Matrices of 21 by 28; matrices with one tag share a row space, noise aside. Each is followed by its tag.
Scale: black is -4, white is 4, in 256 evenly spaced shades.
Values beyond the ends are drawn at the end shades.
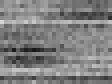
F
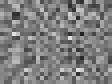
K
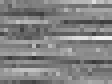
F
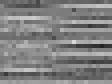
F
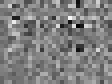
K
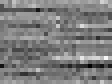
F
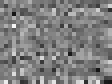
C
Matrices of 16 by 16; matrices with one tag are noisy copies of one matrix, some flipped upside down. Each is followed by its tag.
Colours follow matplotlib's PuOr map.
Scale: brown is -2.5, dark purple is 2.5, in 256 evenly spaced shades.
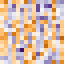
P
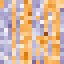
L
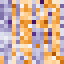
L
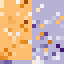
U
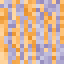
P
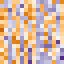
P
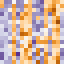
L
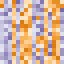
L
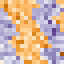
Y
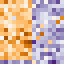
U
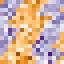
Y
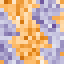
Y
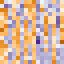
P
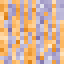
P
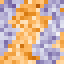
Y
